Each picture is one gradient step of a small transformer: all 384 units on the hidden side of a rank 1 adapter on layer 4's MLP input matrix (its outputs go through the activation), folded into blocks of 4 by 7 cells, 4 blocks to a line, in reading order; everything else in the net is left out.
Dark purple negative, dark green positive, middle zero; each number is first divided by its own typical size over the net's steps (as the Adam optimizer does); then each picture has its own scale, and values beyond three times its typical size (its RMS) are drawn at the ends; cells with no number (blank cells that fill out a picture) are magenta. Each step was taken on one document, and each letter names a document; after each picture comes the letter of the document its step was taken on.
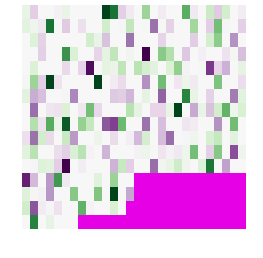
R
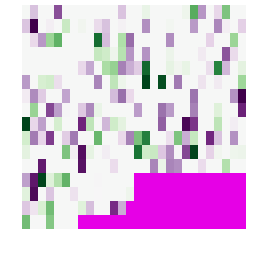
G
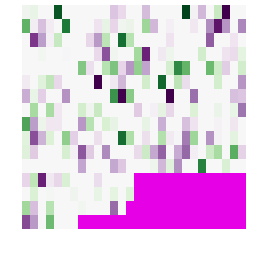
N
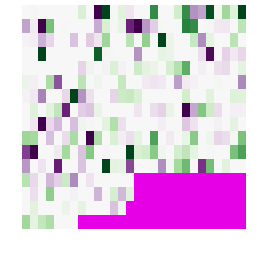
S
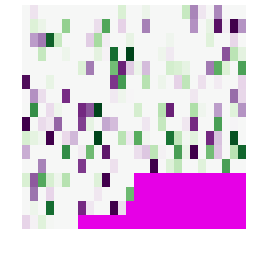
G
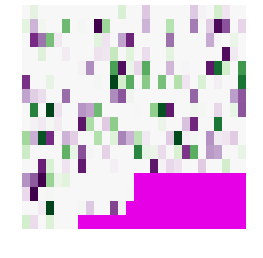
G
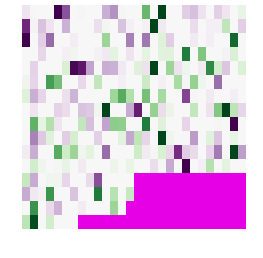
R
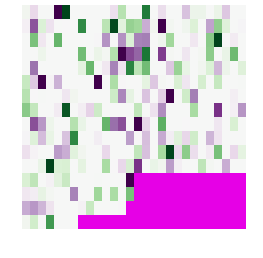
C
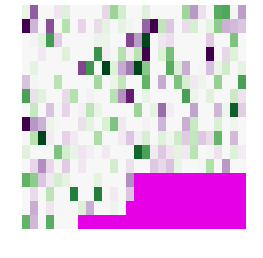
N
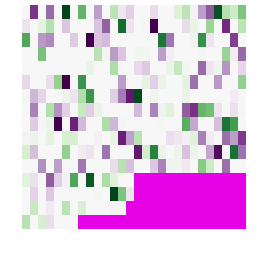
S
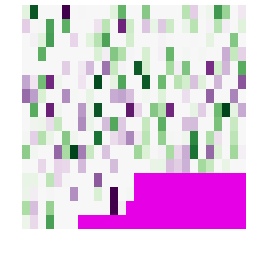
N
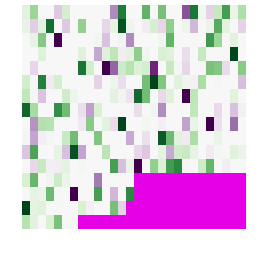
C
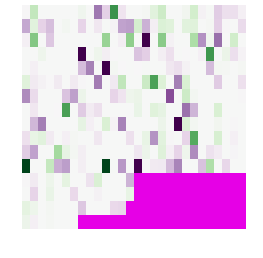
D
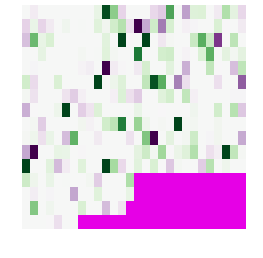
D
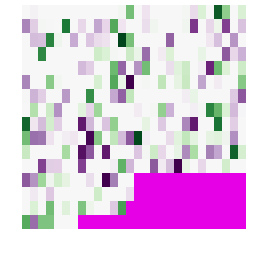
G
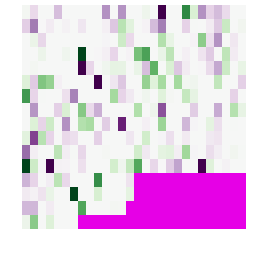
R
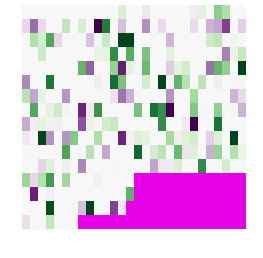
G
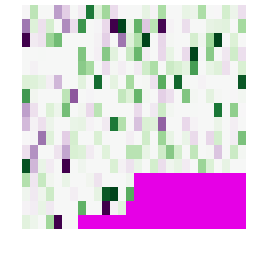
C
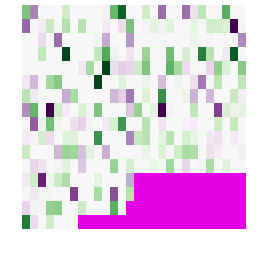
N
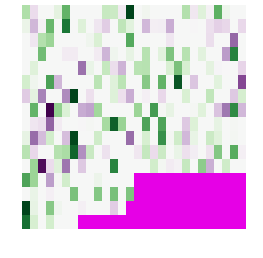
N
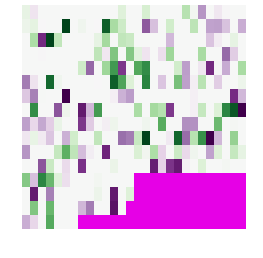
G
